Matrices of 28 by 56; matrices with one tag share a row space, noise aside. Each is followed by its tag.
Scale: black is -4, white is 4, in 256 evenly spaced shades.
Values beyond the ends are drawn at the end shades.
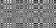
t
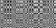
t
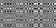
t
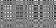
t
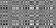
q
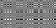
t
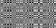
t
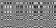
t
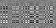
q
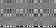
t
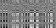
q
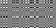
q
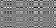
t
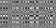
q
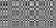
q
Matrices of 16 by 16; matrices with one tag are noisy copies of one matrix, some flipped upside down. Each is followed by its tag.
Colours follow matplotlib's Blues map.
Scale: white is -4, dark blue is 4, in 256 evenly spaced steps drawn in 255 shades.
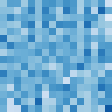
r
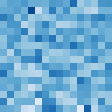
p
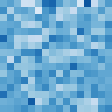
p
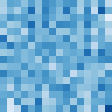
r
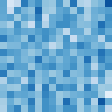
r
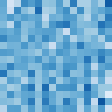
r
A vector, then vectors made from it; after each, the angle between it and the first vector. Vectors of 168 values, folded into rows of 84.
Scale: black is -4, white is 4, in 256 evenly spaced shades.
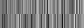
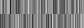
partly aligned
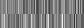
nearly opposite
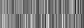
nearly opposite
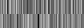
partly opposed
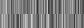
nearly opposite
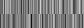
orthogonal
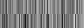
nearly parallel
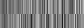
nearly parallel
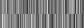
nearly opposite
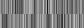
partly aligned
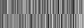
partly aligned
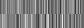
nearly opposite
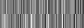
nearly opposite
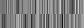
nearly parallel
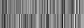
nearly parallel
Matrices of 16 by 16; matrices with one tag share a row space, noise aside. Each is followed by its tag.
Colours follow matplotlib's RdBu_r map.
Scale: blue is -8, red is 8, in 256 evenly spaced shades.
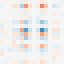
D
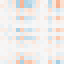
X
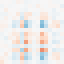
D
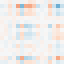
X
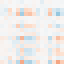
X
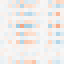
X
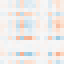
X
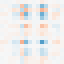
D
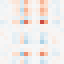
D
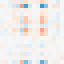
D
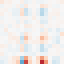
D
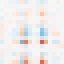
D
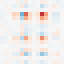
D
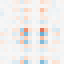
D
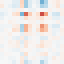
D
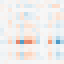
X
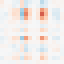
D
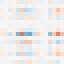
X
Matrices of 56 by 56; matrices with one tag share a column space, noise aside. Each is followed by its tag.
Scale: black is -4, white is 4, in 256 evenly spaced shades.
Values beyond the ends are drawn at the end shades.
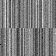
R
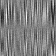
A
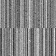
R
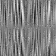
A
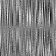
A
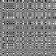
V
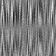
A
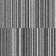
R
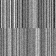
R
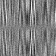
A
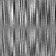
A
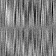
A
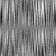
A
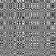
V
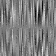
A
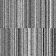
R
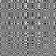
V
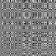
V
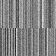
R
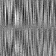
A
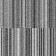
R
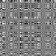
V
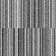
R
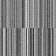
R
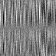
A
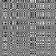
V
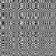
V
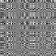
V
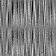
A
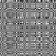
V
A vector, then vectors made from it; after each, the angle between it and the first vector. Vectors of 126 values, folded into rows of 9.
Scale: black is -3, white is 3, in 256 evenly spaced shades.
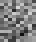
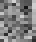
orthogonal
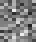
nearly opposite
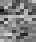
orthogonal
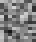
orthogonal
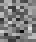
partly aligned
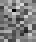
nearly parallel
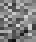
nearly parallel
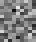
partly aligned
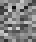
orthogonal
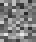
partly opposed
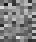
orthogonal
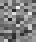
nearly parallel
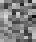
orthogonal
